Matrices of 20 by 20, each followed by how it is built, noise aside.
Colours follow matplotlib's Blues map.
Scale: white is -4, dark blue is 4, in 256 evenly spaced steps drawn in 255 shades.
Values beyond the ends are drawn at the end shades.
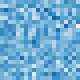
low rank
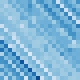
Toeplitz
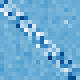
banded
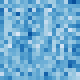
low rank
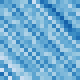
Toeplitz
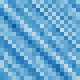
Toeplitz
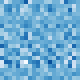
low rank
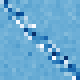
banded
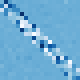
banded
